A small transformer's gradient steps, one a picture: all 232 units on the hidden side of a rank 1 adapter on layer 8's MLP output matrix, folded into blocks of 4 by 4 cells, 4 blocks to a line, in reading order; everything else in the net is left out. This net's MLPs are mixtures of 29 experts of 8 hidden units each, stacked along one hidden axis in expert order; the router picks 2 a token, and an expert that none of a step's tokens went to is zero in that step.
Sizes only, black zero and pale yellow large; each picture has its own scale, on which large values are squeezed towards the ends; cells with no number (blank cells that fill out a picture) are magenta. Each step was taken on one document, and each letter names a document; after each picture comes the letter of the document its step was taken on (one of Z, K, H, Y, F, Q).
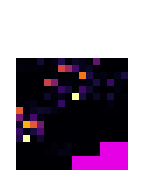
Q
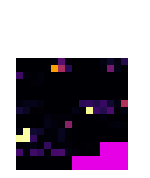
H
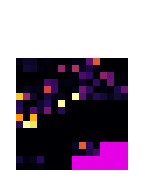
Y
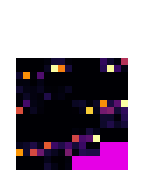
H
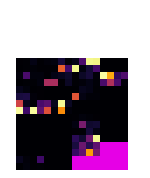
Y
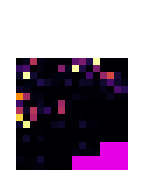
Y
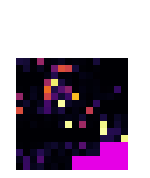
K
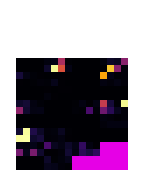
H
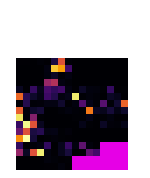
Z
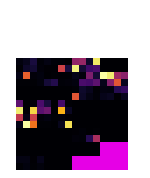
Y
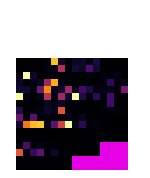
K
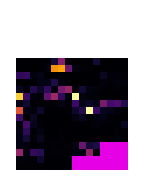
Z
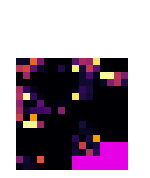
Y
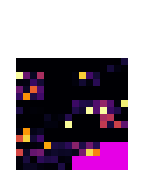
Z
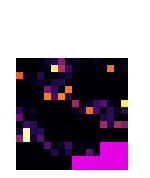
Z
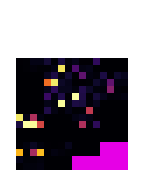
Q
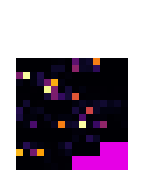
K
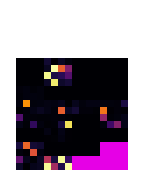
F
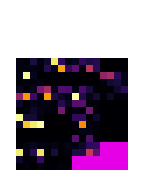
K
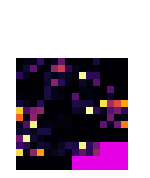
Z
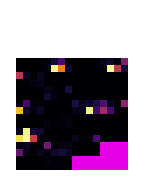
H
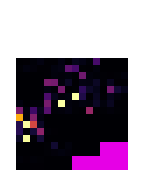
Q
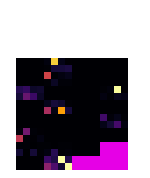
F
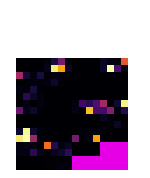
H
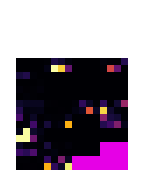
H
